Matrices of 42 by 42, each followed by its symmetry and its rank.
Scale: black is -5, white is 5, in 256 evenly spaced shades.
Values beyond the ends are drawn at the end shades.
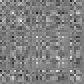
symmetric, rank three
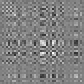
symmetric, rank three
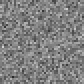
neither, full rank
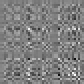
symmetric, rank three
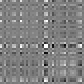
symmetric, rank two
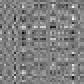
neither, rank three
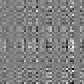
neither, rank two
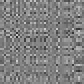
neither, rank three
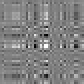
symmetric, rank two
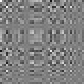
symmetric, rank two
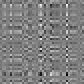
neither, rank two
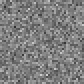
neither, full rank
